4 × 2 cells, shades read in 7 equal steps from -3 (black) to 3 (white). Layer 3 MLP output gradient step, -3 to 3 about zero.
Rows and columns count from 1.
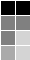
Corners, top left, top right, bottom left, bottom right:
-3 -3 1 2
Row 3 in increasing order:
0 2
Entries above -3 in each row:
0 2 2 2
